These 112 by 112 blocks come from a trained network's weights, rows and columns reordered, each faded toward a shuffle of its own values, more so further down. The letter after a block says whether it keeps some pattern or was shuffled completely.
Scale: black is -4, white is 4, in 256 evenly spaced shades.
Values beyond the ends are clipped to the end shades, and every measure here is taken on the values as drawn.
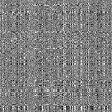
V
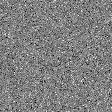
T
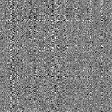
V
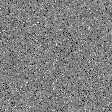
T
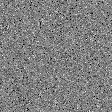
T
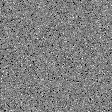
T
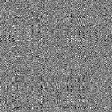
V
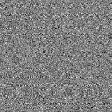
V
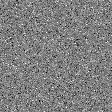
T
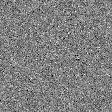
T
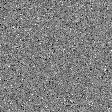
T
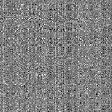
V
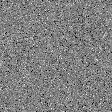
T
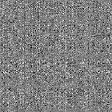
V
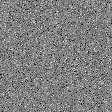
T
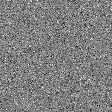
T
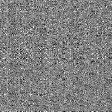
V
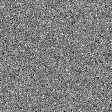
T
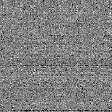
V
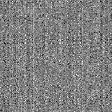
V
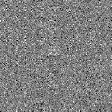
V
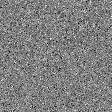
T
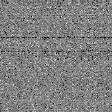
V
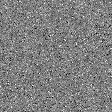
T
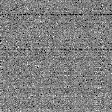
V
